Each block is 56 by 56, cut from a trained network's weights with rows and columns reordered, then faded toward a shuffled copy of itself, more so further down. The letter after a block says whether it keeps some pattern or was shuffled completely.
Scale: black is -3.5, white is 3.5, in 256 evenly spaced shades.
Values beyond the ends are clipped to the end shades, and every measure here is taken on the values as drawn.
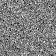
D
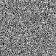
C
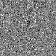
C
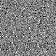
C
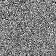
D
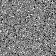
D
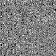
C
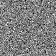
D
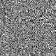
C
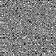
C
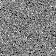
D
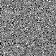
C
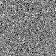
C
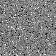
D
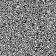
D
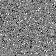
D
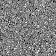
D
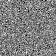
D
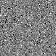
C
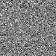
C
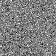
D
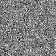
C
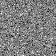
D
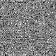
C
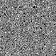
C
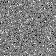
D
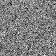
D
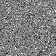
C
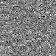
C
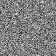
D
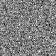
C
